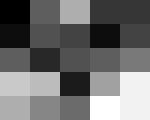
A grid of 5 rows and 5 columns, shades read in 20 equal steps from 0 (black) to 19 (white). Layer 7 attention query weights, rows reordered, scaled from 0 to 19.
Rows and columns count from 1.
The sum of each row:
28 18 32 61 68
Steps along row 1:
up up down same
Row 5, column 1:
13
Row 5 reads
13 10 8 19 18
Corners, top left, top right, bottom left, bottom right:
0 4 13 18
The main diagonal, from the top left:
0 6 6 12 18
